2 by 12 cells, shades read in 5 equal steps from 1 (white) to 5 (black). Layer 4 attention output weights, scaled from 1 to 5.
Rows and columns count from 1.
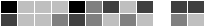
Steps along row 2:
down same up up down down up down down up down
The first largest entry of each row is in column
1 1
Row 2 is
4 2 2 3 4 3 2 3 2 1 3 2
